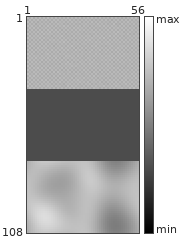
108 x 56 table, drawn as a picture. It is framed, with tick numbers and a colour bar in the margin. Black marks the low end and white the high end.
The table splits into 3 rows of 1 panel. Panel 1,1: high, checkered, faint in contrast. Panel 2,1: low, flat. Panel 3,1: high, smooth.
